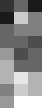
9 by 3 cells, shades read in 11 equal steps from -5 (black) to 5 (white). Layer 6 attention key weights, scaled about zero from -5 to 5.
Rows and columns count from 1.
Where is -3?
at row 1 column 1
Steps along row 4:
same down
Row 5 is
1 -2 -1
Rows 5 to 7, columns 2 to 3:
-2 -1 / -1 -1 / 4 2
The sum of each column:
-3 10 1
